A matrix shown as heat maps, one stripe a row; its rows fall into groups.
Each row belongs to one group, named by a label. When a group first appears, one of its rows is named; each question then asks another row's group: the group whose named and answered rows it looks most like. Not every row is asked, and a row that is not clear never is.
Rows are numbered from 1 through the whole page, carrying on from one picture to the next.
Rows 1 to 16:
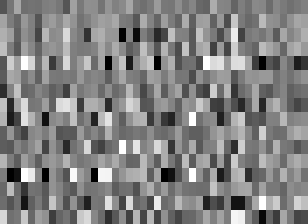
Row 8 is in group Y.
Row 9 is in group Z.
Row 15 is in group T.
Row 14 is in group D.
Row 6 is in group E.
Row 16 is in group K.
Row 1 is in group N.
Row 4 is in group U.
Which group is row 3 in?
U
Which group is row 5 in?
K
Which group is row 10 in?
D
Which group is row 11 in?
N
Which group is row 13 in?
Z
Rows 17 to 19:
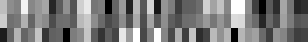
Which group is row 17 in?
K
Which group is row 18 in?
K
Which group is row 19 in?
N
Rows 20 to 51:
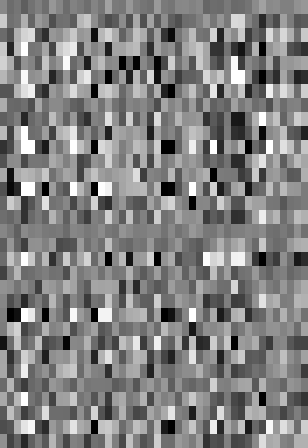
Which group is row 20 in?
T
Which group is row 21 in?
K
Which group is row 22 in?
Z
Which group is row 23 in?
Y
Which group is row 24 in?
U
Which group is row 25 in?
K
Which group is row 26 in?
Z
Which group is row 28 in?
T
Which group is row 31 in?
T
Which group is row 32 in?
Y
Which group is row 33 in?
Z
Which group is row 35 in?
T
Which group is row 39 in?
N
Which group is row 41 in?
T
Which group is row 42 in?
Z
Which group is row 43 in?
E
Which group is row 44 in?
N
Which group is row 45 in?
Z
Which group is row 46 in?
Y
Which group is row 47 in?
D
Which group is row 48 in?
Y
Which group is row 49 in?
E
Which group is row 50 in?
Z
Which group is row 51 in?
T
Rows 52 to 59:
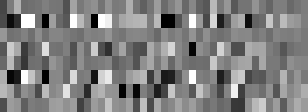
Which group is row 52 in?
N
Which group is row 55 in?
E
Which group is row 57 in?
Z
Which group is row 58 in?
U
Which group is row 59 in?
T
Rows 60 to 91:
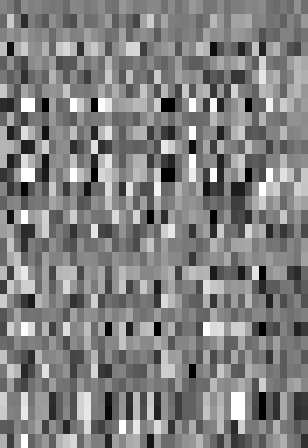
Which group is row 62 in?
K
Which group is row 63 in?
Y
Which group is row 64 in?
D
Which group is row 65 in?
T
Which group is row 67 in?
Z
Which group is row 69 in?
Z
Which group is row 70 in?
E
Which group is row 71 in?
Z
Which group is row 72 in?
Z
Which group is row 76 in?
E
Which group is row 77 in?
D
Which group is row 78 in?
E
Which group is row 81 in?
E
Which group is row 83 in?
K
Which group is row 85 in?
E
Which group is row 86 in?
E
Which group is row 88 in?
K
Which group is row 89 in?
K
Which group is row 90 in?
N
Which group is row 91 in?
Y
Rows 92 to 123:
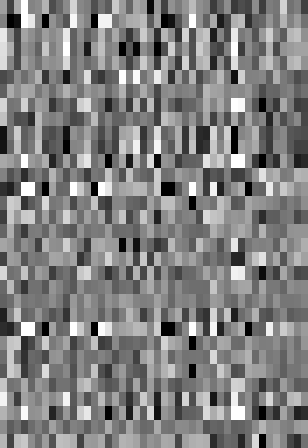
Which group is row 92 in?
Y
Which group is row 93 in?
Z
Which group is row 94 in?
U
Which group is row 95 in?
U
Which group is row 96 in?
U
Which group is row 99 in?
K
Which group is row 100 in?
E
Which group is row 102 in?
N
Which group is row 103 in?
K
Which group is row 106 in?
E
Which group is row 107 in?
K
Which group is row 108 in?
D
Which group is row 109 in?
U
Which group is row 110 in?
T
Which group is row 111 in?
K
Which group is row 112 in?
D
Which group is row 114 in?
N
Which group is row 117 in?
D
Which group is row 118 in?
E
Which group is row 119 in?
K
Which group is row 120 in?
U
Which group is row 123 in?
Y
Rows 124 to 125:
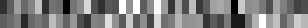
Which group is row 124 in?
N
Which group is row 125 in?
T
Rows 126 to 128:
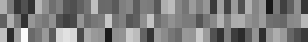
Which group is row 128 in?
Y
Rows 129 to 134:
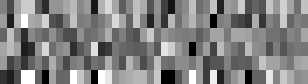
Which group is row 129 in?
Z
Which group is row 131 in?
D
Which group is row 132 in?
E
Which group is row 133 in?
T
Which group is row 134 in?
Z
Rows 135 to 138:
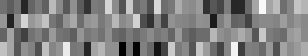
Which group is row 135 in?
T
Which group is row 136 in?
Y
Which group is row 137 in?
D
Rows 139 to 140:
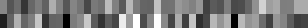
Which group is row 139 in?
T
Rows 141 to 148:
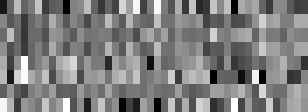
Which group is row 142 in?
T
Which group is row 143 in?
D
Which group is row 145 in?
Y
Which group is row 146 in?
Y
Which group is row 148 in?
U
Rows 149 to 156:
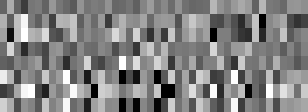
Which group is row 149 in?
D
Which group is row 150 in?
Y
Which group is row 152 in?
D
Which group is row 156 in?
U
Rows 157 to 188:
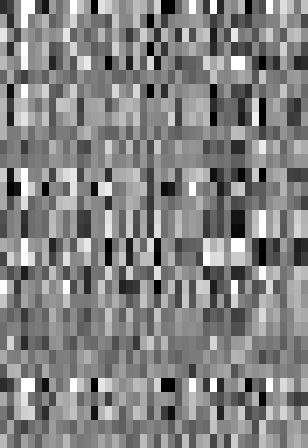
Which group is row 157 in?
Z
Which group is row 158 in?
Y
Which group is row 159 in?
U
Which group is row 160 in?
Y
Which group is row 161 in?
K
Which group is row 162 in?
D
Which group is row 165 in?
Y
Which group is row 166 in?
K
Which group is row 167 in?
T
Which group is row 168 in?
T
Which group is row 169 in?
Y
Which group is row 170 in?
Z
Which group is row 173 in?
T
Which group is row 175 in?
K
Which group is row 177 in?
U
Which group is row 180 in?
T
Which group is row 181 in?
D
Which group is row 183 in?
E
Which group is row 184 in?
Z
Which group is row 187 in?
D
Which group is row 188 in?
U
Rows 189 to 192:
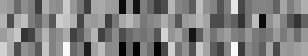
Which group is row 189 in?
U
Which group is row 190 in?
Y
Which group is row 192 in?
U
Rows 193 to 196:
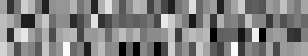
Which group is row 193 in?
Z
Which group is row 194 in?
E
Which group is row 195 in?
Y
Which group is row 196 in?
U
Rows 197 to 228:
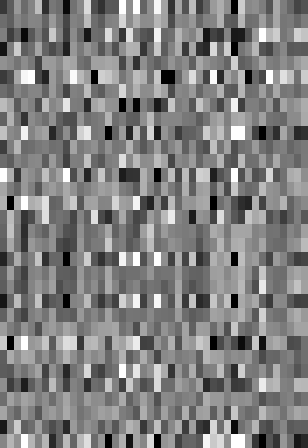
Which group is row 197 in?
N
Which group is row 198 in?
N
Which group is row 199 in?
T
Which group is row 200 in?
N
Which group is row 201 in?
U
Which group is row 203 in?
N
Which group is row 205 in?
D
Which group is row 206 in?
K
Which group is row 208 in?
N
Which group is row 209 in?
U
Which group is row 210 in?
U
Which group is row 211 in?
Y
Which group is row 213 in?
D
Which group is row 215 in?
N
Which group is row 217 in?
D
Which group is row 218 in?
N
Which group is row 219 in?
D
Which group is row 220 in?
U
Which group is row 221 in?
Y
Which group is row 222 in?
K
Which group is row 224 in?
T
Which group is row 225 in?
K
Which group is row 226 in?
U
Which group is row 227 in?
N
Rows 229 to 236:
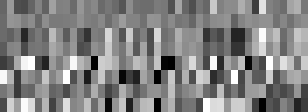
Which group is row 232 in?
T
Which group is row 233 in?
Z
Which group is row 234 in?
U
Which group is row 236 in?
K
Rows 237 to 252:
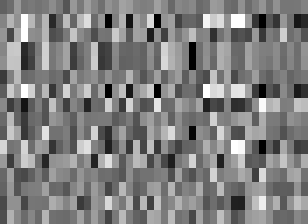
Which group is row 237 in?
N
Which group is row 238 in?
K
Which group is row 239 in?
Y
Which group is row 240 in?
E
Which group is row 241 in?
E
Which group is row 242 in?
N
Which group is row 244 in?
T
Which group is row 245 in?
D
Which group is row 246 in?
E
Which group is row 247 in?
K
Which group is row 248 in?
Z
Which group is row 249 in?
D
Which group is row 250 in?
E
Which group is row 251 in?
T
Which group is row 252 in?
E
